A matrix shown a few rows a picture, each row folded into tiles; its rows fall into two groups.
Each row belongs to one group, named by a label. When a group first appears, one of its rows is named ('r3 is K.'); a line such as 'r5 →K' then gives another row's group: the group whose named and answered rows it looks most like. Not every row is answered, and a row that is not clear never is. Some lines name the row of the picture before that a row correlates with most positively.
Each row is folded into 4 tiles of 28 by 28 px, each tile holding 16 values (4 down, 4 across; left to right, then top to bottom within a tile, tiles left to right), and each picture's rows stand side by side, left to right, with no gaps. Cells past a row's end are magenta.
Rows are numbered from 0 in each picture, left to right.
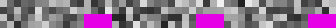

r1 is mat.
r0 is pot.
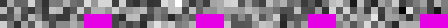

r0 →mat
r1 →mat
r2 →pot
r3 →pot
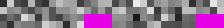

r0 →mat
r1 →pot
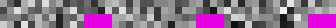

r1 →pot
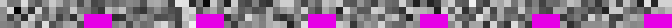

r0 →pot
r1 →mat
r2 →mat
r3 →pot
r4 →pot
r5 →mat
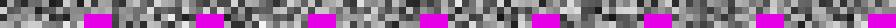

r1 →pot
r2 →mat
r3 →pot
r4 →mat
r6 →mat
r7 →mat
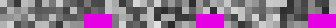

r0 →pot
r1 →pot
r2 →pot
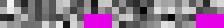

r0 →mat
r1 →mat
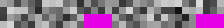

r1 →pot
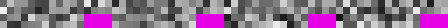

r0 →mat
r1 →mat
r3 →mat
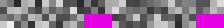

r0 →pot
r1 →mat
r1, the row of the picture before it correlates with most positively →2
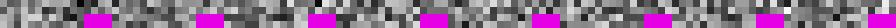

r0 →pot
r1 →mat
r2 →mat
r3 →mat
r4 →pot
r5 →pot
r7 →mat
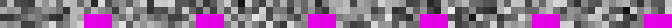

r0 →mat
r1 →pot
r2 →pot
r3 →pot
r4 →mat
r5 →pot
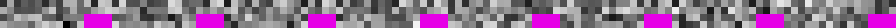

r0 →mat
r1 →mat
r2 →mat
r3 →mat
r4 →pot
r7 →pot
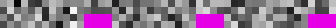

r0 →pot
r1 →mat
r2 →pot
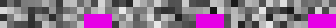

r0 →mat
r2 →pot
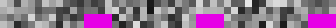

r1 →mat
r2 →pot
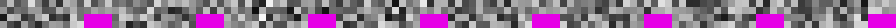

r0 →mat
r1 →pot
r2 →pot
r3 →mat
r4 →mat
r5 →mat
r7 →mat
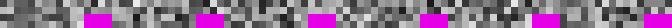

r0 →mat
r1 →pot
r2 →mat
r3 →pot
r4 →mat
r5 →pot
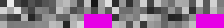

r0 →mat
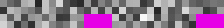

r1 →pot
